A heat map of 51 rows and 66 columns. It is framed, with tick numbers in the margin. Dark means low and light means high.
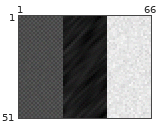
The table splits into one row of 3 panels. Panel 1,1: low, checkered, faint in contrast. Panel 1,2: very low, slanting up to the right, faint in contrast. Panel 1,3: very high, fine-grained, faint in contrast.
